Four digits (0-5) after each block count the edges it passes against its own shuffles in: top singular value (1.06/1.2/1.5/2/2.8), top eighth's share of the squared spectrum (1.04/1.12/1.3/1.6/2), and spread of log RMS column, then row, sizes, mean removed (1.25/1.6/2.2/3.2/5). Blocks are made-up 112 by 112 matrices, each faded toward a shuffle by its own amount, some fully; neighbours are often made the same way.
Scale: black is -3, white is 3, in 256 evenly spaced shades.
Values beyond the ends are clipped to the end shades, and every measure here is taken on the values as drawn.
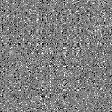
4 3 2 2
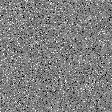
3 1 0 0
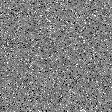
2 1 0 0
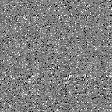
4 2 1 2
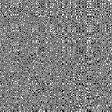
5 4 3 3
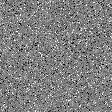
1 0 0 0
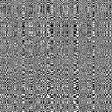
5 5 4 4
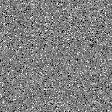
4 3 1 1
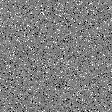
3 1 0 0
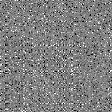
4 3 2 2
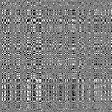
5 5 4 4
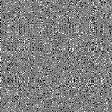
5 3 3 2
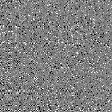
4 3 2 2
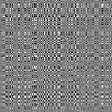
5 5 5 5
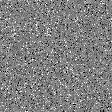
2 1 0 0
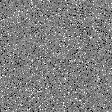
3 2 1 0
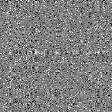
4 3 2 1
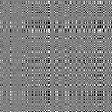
5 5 5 5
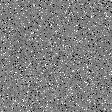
0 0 0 0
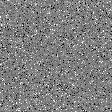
2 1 0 0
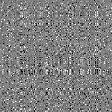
5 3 3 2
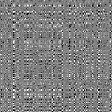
5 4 4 4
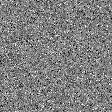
0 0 0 0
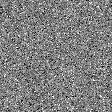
0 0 0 0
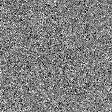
0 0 2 0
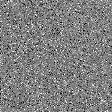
3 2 0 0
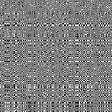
5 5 4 4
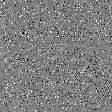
4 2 1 1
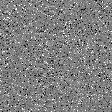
3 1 0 0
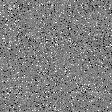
3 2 0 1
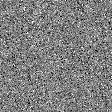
0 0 0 0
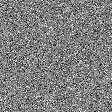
0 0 0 0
